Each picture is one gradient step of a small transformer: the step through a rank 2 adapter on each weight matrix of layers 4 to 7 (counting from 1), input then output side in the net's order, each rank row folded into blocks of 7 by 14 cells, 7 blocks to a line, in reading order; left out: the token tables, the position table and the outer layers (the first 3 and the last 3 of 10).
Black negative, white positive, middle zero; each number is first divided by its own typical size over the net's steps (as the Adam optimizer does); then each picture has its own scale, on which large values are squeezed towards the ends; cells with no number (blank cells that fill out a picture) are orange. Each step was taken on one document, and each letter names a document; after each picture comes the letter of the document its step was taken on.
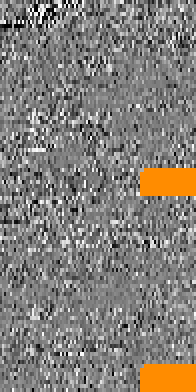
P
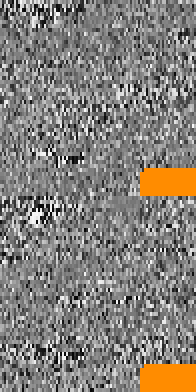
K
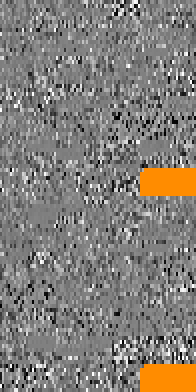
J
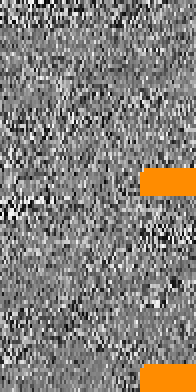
P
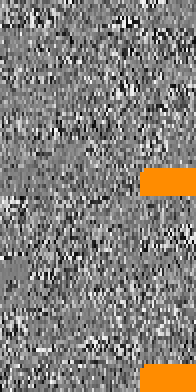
K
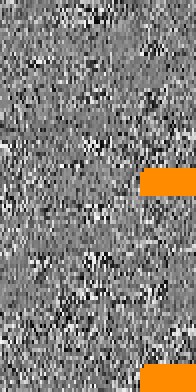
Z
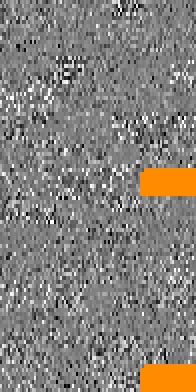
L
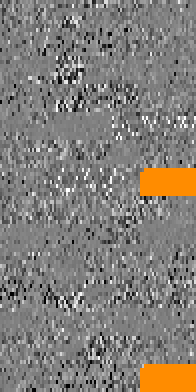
L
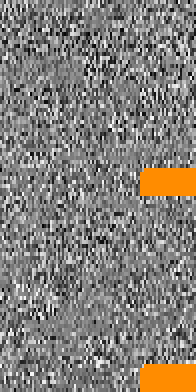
K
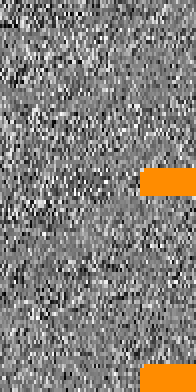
P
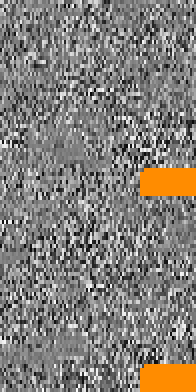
Z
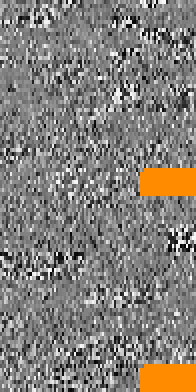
K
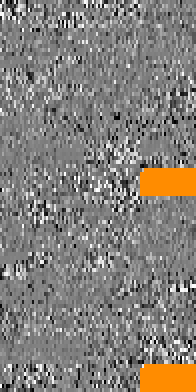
J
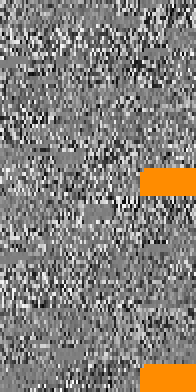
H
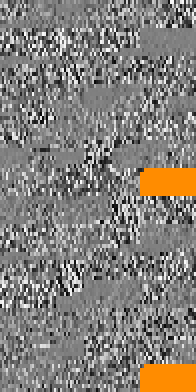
H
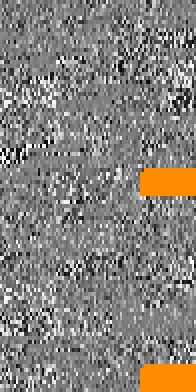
K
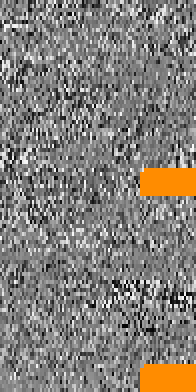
P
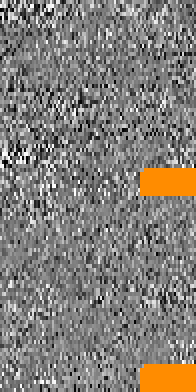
P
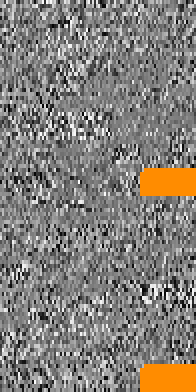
P
